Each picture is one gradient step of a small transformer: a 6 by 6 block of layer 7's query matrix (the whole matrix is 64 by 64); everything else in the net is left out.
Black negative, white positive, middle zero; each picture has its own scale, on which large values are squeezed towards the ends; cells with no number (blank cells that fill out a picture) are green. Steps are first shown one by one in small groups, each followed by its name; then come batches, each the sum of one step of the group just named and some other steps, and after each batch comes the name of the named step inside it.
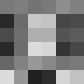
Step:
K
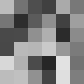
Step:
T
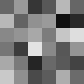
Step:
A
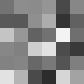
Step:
A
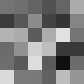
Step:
A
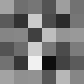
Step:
T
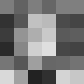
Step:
K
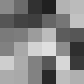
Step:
T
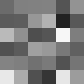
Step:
A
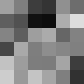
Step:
T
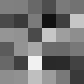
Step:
T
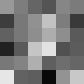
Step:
K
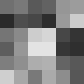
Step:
K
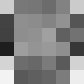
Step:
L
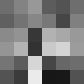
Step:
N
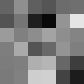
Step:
N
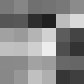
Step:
N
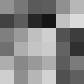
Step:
L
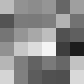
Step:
L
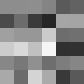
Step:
N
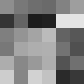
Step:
L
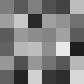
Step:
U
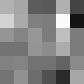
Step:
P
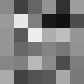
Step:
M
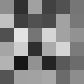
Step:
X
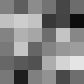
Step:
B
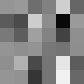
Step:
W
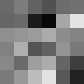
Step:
X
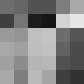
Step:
M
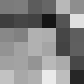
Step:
W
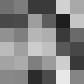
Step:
W
